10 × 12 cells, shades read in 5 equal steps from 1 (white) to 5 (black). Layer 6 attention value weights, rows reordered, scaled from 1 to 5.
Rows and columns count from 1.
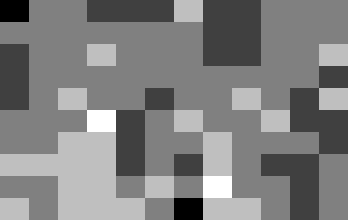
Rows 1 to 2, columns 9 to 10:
4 3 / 4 3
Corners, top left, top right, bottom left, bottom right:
5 3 2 3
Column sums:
33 29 25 24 33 31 31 28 31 30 35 31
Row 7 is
3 3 2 2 4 3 3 2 3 3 3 4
